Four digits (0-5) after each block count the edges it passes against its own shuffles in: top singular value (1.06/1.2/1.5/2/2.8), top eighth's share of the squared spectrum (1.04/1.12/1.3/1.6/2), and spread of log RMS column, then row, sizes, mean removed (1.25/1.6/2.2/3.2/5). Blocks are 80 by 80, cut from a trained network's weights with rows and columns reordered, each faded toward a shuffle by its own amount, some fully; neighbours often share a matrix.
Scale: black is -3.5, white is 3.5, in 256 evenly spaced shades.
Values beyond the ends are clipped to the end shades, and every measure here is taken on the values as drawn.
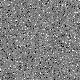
1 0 0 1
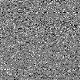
3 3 0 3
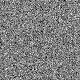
0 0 0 0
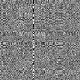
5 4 2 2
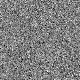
0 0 0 0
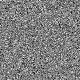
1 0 0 0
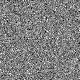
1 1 0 0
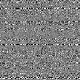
4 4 0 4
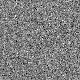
0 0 0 0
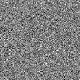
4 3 1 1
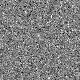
0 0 0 0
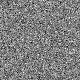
1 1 0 0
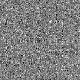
3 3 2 1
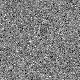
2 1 0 0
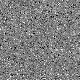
2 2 0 1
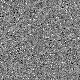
0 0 0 0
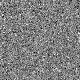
1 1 0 0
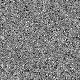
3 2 1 0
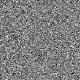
3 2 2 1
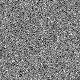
1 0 0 0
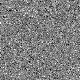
2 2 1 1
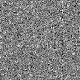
3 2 1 1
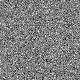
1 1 0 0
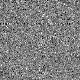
2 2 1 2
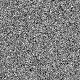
2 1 0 0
